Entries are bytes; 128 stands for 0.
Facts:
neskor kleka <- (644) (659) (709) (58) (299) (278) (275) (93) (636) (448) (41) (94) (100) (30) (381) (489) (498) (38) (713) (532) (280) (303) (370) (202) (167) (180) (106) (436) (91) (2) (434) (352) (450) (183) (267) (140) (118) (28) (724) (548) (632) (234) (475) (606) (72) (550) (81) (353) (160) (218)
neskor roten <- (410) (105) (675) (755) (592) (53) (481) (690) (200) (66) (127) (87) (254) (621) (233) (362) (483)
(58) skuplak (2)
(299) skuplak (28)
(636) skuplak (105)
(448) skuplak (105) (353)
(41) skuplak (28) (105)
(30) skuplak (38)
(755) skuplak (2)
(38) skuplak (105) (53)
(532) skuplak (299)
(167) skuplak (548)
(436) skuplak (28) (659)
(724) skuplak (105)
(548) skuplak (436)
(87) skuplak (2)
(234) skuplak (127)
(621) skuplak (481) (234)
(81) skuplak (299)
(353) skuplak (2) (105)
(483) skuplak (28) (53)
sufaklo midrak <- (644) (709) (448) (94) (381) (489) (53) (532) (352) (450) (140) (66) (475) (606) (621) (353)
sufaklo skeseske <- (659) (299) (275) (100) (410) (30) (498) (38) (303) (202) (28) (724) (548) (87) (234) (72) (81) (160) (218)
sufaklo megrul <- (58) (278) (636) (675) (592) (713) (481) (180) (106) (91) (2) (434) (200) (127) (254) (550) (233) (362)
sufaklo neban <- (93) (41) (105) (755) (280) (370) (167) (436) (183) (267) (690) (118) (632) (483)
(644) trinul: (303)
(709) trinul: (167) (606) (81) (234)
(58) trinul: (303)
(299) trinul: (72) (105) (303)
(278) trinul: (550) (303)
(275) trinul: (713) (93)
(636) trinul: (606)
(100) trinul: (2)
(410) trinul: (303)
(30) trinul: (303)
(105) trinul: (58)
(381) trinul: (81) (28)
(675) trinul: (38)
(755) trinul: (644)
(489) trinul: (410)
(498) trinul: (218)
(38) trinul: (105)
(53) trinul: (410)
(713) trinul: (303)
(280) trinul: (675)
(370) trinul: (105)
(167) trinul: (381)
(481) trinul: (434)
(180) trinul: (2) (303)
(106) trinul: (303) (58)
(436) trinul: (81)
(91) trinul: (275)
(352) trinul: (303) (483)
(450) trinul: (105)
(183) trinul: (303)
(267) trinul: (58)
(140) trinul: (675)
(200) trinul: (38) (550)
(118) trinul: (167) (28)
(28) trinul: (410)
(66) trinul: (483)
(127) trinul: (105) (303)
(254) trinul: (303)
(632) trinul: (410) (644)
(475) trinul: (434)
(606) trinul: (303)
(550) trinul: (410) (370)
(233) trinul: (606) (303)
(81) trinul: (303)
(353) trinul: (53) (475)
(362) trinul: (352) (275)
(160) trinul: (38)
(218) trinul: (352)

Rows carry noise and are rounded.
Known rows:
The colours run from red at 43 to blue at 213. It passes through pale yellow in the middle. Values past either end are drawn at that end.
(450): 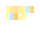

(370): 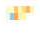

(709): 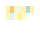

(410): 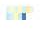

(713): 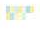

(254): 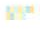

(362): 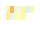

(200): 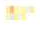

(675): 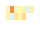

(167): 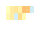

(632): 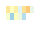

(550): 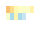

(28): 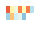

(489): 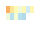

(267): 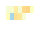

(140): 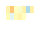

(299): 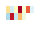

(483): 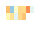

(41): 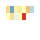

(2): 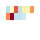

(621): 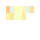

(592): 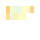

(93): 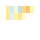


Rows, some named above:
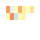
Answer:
(532)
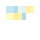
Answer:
(303)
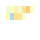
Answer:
(267)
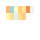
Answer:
(483)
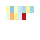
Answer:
(724)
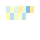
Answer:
(644)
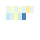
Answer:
(410)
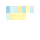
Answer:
(30)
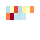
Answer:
(2)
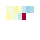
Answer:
(636)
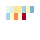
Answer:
(38)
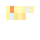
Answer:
(675)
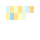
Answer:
(127)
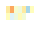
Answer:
(381)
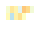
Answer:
(280)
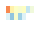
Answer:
(53)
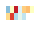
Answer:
(755)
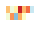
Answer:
(436)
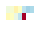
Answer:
(636)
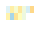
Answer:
(127)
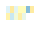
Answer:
(352)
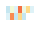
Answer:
(81)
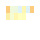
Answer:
(94)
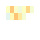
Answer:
(160)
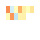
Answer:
(532)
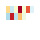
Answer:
(299)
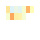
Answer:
(234)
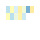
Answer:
(606)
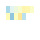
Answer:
(183)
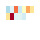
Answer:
(87)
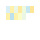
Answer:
(106)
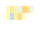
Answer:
(280)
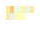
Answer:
(481)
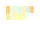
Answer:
(94)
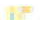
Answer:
(118)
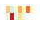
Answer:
(548)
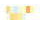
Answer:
(659)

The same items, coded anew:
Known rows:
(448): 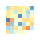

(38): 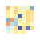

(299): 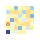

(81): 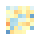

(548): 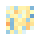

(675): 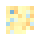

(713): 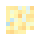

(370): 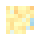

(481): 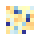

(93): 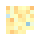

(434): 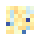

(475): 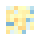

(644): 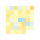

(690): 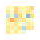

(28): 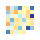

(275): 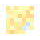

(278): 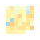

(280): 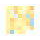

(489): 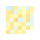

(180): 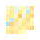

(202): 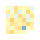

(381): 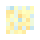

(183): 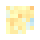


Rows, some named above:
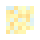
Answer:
(489)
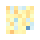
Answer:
(410)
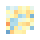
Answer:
(81)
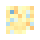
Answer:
(675)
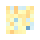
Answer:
(410)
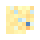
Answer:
(352)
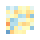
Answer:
(81)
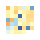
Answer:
(38)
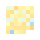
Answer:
(450)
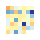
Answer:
(2)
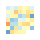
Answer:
(81)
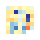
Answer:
(621)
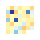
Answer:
(58)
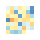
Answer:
(353)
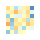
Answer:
(659)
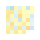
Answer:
(381)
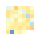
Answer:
(140)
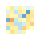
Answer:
(636)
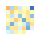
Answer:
(53)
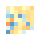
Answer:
(483)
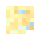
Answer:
(160)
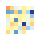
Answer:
(2)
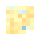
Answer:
(100)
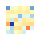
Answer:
(532)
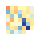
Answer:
(105)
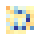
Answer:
(234)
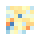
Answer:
(41)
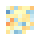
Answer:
(755)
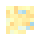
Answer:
(160)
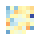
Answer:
(167)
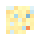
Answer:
(94)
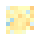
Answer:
(200)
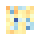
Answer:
(303)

